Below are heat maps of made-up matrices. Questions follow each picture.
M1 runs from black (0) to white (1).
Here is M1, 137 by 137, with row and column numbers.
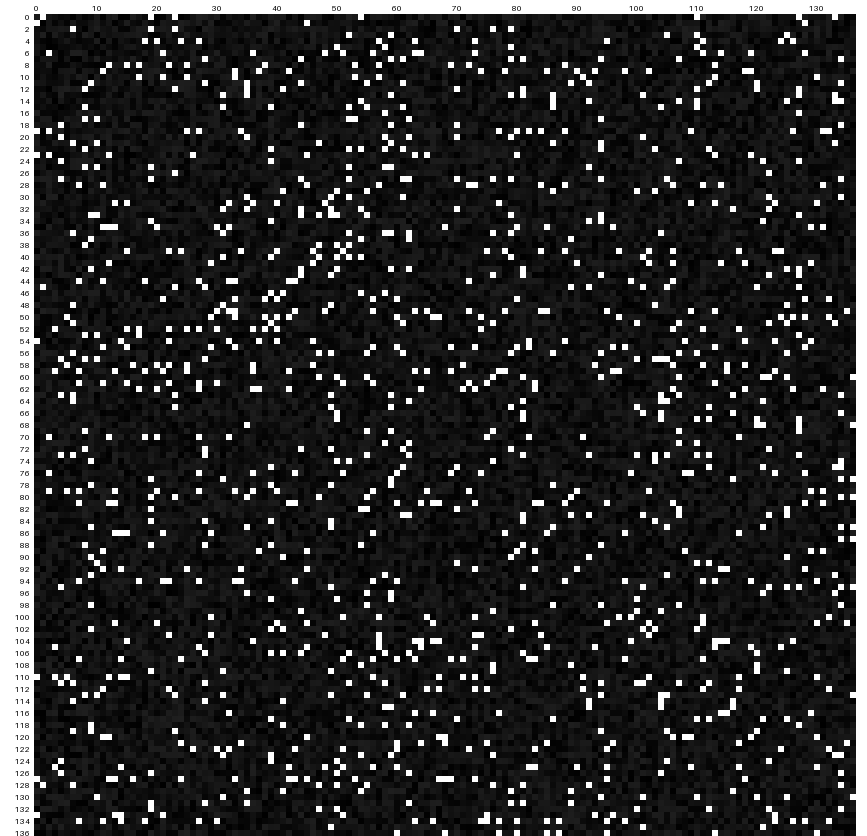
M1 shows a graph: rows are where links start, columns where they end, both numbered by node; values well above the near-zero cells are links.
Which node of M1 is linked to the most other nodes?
node 134
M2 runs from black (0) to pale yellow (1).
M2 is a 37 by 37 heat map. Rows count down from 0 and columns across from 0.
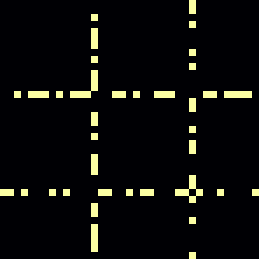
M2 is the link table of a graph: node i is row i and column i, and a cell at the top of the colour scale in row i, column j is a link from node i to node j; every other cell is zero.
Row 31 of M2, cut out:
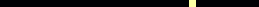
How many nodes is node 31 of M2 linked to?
1
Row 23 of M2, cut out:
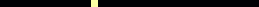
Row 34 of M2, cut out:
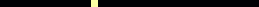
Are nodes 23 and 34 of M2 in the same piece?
yes
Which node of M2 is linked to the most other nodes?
node 13
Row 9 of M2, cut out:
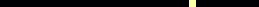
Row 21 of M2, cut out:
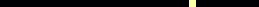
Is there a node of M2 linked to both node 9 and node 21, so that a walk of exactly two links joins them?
yes
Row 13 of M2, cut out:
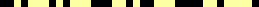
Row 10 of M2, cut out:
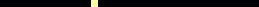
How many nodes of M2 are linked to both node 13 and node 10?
0
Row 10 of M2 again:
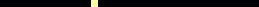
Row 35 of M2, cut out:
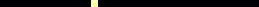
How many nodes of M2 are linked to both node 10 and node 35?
1
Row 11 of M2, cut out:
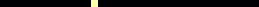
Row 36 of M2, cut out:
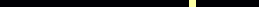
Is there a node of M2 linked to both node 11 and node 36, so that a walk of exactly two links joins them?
no
